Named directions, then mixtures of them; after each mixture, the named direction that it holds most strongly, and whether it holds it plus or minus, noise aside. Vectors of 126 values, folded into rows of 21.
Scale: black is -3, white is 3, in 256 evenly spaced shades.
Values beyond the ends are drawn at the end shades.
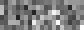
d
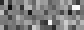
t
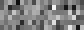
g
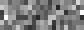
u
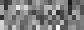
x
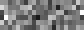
u, plus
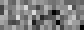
d, minus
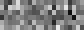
g, minus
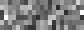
u, plus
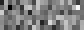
t, plus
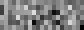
d, minus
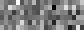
g, minus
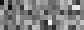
t, plus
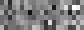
t, plus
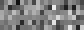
g, plus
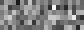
g, plus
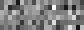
g, plus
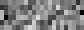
u, minus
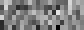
x, minus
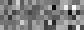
g, minus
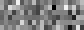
g, minus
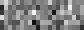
x, minus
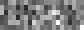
d, plus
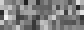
u, plus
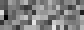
u, minus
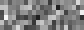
u, plus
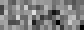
d, minus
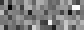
t, plus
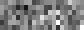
d, plus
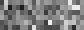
t, plus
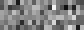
g, plus
